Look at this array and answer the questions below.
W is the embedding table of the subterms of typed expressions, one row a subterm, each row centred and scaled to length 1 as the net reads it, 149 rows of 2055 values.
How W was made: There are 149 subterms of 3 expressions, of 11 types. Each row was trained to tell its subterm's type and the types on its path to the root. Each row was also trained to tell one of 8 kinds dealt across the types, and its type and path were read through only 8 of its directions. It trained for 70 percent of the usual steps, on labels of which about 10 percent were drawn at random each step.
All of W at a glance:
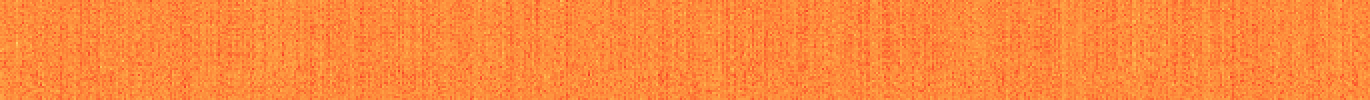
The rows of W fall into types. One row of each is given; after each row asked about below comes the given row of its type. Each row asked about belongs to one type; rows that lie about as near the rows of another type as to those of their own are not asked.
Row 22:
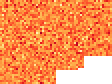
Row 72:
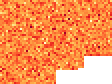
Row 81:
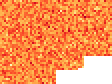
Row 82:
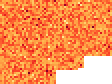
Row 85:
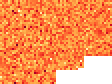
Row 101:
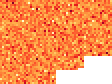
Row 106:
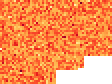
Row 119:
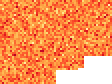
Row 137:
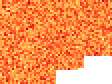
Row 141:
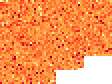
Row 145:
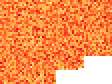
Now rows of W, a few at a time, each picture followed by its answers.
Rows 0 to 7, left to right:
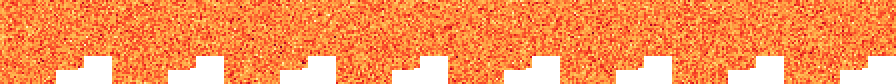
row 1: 22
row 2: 72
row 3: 22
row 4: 119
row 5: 145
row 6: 82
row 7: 145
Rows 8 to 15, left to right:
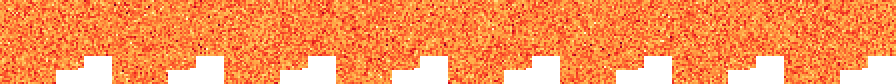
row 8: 22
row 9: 141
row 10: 137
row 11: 72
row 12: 137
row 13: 119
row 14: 101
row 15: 81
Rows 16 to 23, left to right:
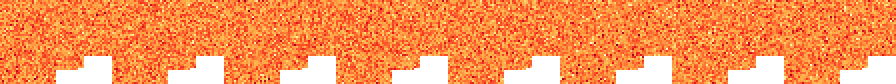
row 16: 145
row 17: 22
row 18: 137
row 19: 22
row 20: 106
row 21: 141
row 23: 72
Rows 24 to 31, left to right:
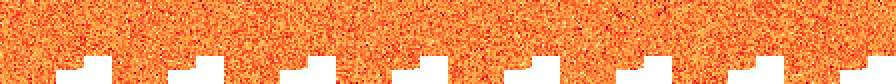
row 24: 82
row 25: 72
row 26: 145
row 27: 72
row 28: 106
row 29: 145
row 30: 137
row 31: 81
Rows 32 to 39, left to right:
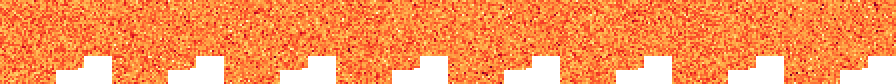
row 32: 82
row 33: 72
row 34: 101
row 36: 85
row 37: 106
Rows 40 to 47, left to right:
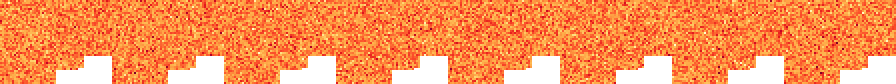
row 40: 137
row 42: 82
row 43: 81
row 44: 81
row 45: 22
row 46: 81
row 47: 119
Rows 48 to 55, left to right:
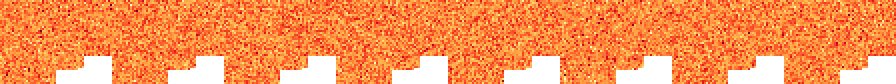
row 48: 106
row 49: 22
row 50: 106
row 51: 82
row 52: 145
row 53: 145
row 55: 119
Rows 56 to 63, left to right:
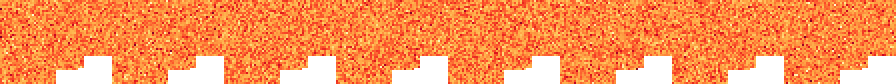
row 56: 119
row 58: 137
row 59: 137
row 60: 145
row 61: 22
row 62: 81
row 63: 72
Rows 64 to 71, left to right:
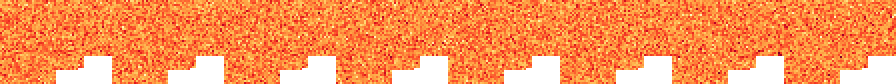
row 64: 22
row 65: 145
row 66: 22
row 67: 72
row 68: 22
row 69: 72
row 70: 82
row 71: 119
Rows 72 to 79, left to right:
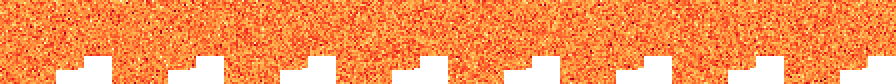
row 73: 85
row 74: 141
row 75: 22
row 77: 119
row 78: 101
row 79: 81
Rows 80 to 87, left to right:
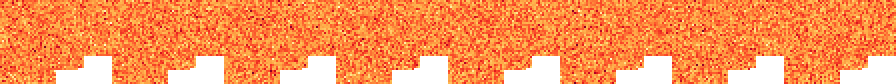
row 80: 81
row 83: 145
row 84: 82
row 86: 72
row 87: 137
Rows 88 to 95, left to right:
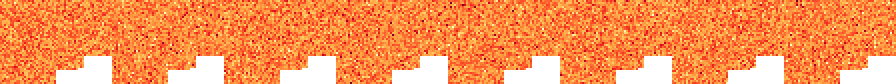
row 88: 82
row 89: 85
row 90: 145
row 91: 82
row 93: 22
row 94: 137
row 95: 72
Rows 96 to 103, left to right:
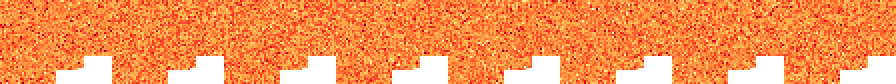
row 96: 141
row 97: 137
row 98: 137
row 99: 106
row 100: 141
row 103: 81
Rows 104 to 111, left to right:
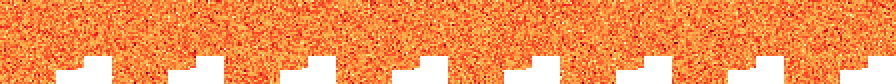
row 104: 82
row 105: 141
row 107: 85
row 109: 141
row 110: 119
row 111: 106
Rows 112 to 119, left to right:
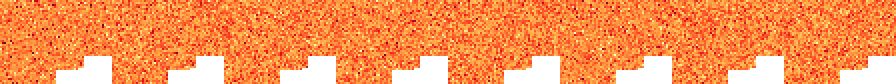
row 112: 85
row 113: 137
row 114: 119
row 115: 119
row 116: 137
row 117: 101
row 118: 82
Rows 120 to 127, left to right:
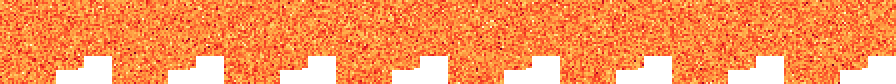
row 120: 145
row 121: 85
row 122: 22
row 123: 85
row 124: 106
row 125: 106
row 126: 119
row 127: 82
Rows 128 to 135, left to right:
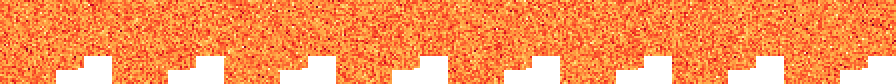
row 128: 106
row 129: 82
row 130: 101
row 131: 145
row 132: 85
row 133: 141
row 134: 72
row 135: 85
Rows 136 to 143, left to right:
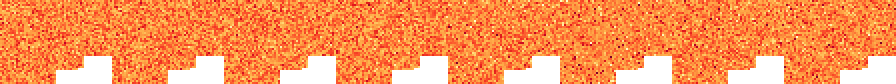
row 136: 145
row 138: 82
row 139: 137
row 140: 82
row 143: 119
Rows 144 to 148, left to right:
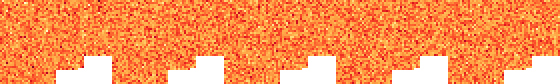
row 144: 106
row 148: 137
